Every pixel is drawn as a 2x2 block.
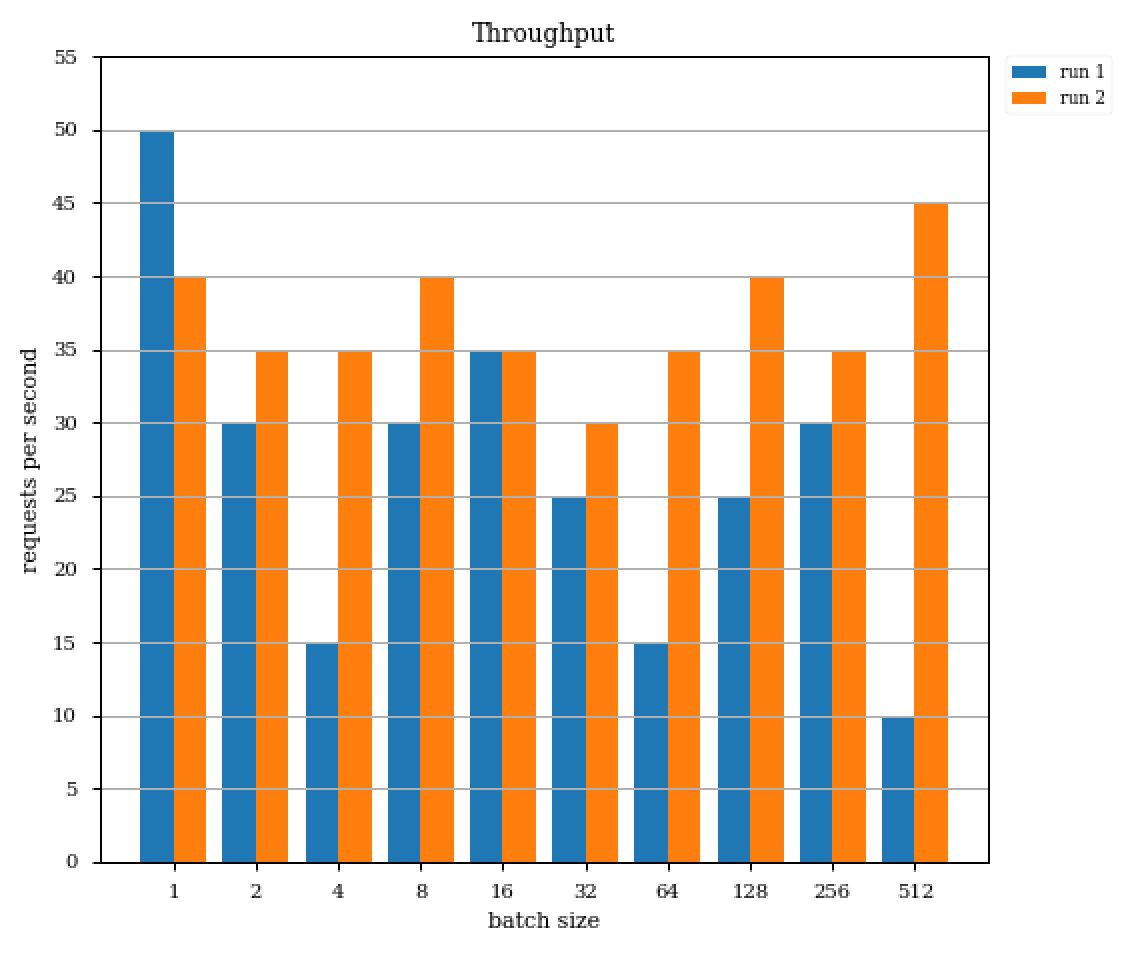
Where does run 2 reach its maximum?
512
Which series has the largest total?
run 2
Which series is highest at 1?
run 1
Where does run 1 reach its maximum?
1
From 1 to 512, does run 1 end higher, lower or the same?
lower
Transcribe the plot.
Title: Throughput
x-axis: batch size, ticks 1 2 4 8 16 32 64 128 256 512
y-axis: requests per second, ticks 0 5 10 15 20 25 30 35 40 45 50 55
Legend: run 1, run 2
Values:
run 1: 50 30 15 30 35 25 15 25 30 10
run 2: 40 35 35 40 35 30 35 40 35 45
